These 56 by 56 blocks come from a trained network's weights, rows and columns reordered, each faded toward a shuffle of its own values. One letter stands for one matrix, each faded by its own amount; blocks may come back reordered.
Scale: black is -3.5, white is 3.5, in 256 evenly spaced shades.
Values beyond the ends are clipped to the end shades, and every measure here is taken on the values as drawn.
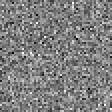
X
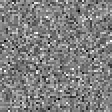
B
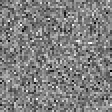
B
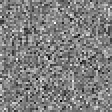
X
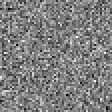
X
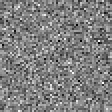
B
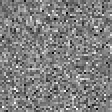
B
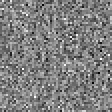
X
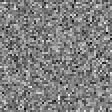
X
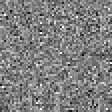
B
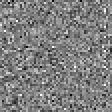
B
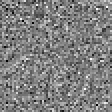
B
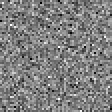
B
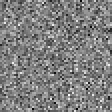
B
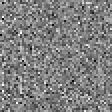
B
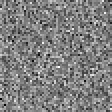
X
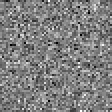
B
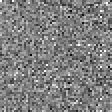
B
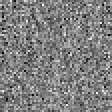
B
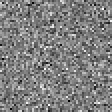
B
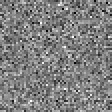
X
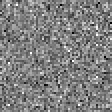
B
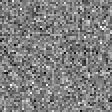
B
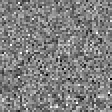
B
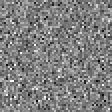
B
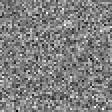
X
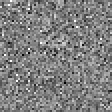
B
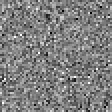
B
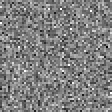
X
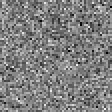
X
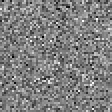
B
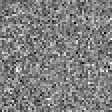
B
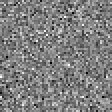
X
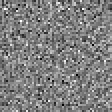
B
